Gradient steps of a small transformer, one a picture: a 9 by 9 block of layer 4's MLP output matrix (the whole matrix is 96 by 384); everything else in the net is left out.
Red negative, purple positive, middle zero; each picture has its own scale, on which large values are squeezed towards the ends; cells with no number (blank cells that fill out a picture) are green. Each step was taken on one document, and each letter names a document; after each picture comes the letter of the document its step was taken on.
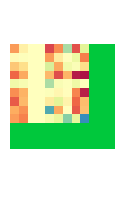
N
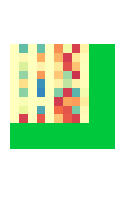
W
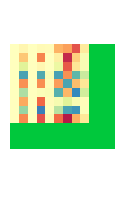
W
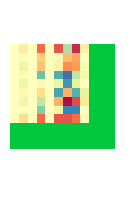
W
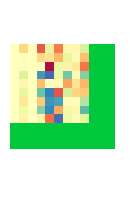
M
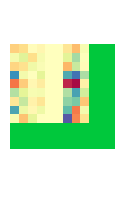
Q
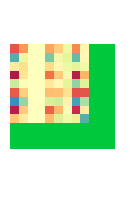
N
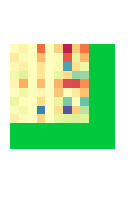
Q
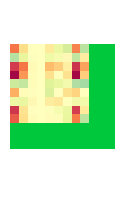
N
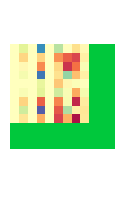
W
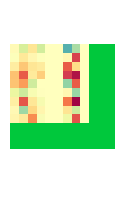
Q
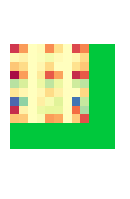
N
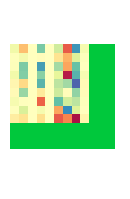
W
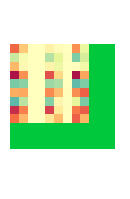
N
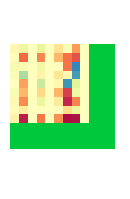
W
